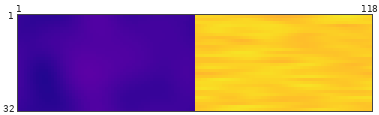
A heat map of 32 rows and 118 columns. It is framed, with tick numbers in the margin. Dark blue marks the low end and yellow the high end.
The table splits into one row of 2 panels. Panel 1,1: very low, smooth, faint in contrast. Panel 1,2: very high, streaked across, faint in contrast.
